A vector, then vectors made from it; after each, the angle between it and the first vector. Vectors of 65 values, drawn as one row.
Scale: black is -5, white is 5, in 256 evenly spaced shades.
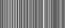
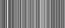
orthogonal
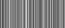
partly aligned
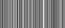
nearly parallel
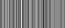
partly opposed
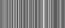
nearly parallel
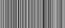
nearly opposite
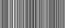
partly aligned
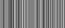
partly opposed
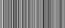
nearly opposite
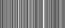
nearly parallel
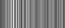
partly aligned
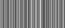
partly opposed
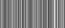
partly opposed
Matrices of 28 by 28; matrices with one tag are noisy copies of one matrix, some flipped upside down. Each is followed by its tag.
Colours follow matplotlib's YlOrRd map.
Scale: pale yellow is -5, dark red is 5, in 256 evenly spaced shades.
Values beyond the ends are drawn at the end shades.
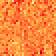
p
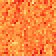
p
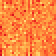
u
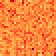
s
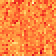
p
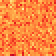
s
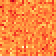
s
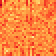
u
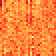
u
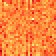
u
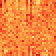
u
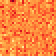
s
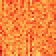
u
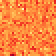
s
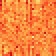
u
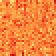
s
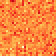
s
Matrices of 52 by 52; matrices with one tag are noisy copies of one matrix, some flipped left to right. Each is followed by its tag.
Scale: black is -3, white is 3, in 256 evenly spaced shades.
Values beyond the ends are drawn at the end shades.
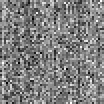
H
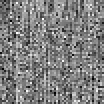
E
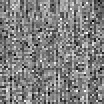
E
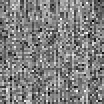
E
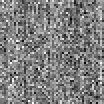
H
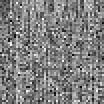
E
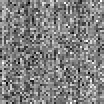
H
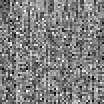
E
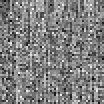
E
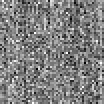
H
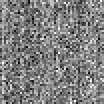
H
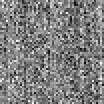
H
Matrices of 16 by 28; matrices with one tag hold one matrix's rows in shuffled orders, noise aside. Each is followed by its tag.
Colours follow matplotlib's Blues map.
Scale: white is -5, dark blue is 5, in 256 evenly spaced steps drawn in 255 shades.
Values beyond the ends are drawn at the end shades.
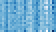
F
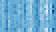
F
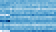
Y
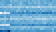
Y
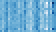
F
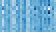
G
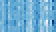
F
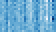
F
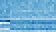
Y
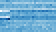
Y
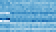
Y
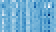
G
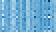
G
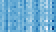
F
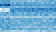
Y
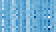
G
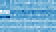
Y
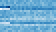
Y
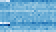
Y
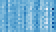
F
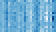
F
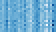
F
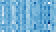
G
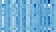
G
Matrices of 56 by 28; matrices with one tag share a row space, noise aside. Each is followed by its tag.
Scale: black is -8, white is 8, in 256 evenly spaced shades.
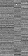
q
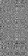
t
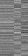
q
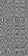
t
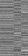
q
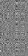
t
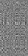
t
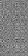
t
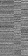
q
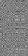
t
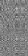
t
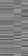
q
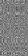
t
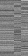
q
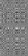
t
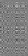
t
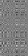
t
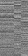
q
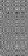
t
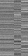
q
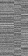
q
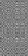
t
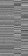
q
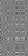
t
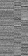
q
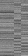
q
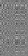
t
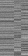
q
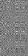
t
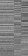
q
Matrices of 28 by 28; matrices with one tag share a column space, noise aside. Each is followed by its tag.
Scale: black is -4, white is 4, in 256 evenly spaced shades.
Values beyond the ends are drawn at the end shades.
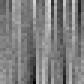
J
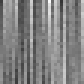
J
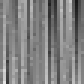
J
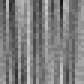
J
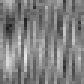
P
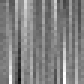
J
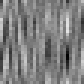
P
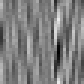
P
